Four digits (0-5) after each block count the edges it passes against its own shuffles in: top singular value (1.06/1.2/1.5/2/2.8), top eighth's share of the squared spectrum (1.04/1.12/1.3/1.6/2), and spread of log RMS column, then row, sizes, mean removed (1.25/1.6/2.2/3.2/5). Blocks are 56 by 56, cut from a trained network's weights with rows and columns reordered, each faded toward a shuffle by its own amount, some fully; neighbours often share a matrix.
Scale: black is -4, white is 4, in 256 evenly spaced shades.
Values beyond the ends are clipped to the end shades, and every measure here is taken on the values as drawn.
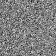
2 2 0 0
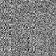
4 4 2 2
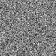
2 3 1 0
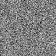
2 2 0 0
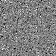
0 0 0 0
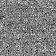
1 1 1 0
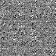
2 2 2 0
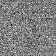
1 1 0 0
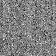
1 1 0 0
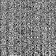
3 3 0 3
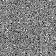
0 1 0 0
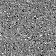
0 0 0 0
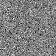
0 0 0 0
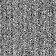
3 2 0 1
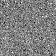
0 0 0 0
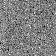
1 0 0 0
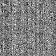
3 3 0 2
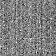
3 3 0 2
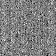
2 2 0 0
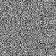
3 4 2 1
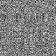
3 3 2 0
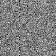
3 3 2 0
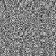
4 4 2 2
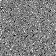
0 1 0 0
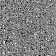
1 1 0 0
